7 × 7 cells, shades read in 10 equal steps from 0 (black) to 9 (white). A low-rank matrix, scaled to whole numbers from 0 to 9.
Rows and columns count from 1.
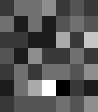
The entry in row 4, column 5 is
2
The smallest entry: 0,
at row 6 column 5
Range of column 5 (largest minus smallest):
6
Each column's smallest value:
1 1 1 1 0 2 1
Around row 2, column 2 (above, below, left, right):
4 2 4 4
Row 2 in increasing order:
1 1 3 3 4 4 4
